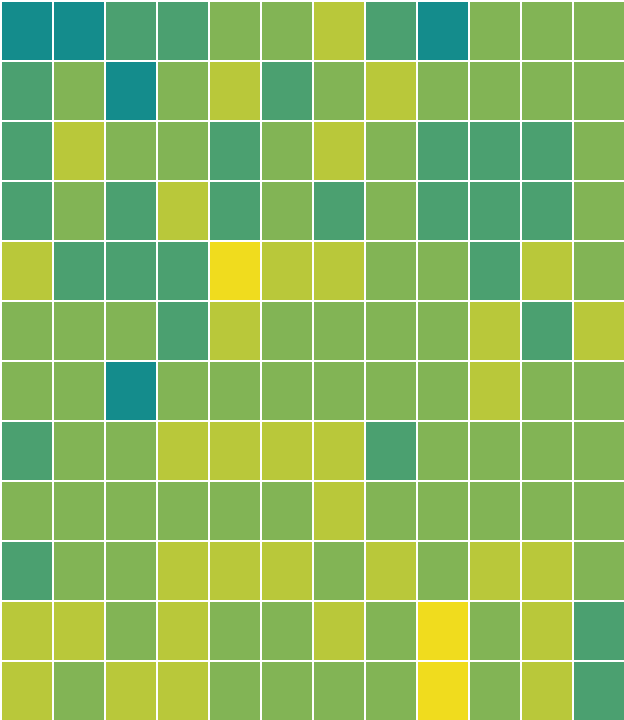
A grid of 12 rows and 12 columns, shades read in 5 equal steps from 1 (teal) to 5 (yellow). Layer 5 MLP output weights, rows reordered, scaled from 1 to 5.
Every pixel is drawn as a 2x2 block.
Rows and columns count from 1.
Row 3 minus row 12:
-2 1 -1 -1 -1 0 1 0 -3 -1 -2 1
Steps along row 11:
same down up down same up down up down up down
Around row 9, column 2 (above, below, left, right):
3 3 3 3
